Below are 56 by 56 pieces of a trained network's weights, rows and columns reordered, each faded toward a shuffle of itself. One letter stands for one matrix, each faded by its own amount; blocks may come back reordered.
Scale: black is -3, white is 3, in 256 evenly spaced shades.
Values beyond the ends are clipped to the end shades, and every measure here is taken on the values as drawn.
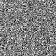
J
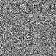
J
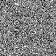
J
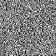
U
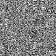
J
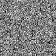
U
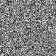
J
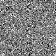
U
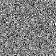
U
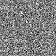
J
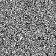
J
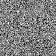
U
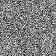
U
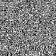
J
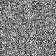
J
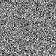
U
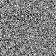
U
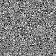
U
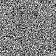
U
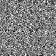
J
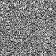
J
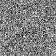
J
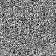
J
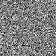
U
